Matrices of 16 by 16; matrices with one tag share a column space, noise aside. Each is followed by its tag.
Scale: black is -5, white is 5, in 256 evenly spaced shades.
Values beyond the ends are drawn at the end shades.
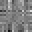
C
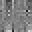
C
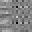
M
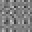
M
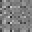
M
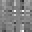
C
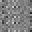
M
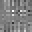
C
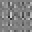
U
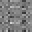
M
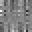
C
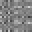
M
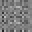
M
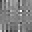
C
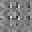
U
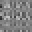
U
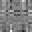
C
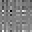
C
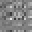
U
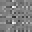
M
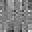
C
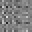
M
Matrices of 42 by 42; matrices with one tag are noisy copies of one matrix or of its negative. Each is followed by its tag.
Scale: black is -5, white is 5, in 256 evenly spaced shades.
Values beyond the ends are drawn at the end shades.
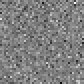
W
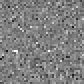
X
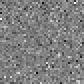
W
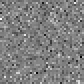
W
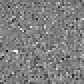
X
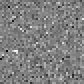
X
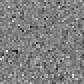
X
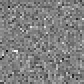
X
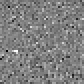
X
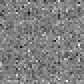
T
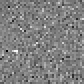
X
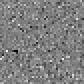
X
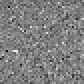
X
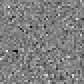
X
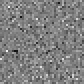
X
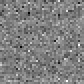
T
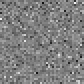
W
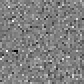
X
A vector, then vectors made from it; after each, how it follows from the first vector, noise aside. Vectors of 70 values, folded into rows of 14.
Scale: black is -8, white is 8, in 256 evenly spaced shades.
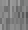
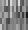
scaled up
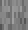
wrapped around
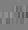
partly zeroed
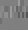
partly zeroed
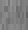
shrunk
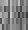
scaled up
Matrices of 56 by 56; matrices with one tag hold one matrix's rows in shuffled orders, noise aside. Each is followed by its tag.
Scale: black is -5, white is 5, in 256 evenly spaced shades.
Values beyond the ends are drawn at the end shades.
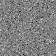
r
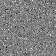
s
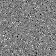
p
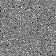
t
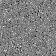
p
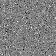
s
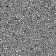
t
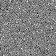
t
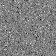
p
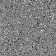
r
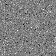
s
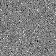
t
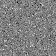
p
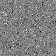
p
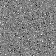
r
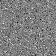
p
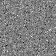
s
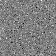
r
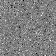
r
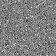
s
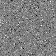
r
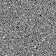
p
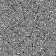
r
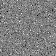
t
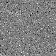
t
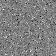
p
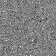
p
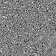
p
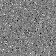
p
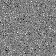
s
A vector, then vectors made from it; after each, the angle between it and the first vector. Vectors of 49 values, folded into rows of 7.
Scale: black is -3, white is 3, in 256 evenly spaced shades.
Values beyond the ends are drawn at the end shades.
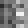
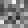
orthogonal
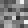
orthogonal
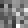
partly aligned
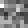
partly opposed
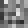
partly aligned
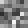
orthogonal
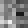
nearly opposite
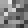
partly opposed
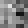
nearly opposite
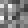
partly opposed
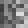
nearly parallel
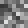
partly aligned
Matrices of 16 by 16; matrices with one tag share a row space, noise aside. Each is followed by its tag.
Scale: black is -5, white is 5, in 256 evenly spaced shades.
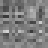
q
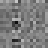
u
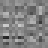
q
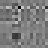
u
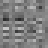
q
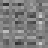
q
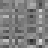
q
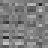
q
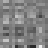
q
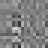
u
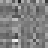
u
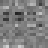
q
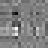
u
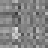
u
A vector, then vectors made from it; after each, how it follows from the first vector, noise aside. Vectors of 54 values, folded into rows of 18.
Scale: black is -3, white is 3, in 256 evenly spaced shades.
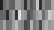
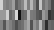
negated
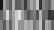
sign-scrambled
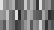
negated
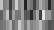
wrapped around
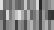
sign-scrambled
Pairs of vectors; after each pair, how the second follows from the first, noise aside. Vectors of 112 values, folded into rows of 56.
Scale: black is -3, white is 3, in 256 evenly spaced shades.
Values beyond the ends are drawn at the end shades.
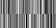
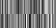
negated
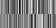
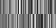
negated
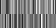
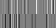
partly zeroed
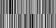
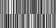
negated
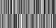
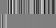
partly zeroed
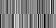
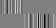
partly zeroed
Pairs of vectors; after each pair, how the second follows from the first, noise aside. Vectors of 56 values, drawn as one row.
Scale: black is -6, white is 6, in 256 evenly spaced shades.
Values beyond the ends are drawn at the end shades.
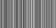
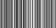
scaled up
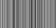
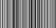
scaled up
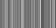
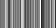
scaled up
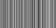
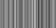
sign-scrambled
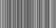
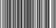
scaled up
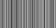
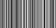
scaled up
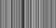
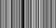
scaled up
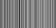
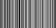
scaled up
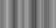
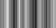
scaled up
